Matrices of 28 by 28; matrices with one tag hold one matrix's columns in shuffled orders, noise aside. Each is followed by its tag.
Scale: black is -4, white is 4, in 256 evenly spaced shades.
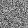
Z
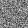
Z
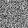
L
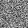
L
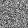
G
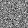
G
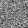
G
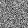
G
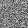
G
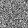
G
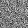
Z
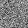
G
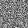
L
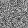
Z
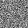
L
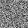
L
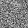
G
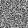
L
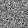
G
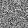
Z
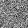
L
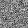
Z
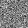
L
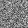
G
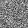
G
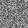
L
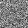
G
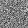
Z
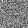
L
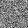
L
